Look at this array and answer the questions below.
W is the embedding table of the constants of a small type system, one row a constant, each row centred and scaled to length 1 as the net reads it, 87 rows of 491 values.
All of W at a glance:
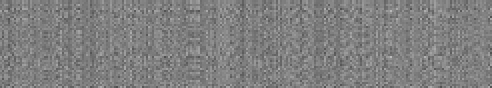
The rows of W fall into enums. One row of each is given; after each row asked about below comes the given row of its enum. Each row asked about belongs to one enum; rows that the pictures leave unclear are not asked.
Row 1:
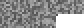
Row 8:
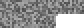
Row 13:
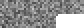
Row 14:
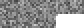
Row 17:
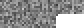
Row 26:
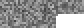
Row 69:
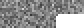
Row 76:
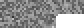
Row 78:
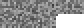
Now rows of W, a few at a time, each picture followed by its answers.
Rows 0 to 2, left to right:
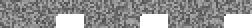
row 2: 1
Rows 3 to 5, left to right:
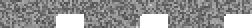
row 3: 8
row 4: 76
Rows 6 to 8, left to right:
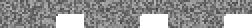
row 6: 1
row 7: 8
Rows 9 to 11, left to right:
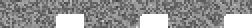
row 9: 8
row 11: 76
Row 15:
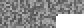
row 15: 1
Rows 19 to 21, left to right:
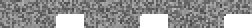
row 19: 8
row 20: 8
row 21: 78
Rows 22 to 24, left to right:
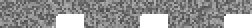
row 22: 76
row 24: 1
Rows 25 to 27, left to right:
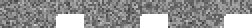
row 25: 14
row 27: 76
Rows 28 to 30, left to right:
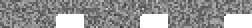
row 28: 8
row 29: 69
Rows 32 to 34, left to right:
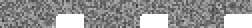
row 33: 78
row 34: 26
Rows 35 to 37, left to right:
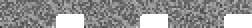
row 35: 76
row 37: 78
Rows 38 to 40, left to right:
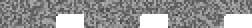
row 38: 1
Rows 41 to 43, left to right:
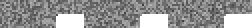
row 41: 1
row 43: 26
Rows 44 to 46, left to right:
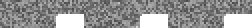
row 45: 76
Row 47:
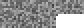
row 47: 78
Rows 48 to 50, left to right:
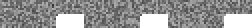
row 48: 78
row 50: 8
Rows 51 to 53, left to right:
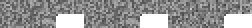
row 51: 1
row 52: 1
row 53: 17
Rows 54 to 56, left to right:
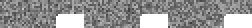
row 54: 17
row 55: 26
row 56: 76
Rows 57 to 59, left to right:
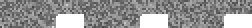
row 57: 76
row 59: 8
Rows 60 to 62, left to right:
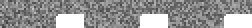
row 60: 13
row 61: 8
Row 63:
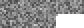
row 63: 14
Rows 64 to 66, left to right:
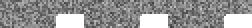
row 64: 8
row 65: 14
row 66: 13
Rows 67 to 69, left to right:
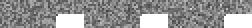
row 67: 1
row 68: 26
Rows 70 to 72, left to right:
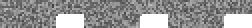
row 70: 78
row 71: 76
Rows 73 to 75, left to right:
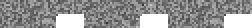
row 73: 1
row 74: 76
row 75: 1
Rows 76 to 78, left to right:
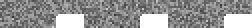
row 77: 69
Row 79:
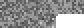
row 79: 76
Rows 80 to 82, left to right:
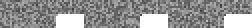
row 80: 8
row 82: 78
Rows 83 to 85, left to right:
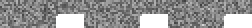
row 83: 26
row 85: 14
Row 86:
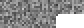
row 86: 17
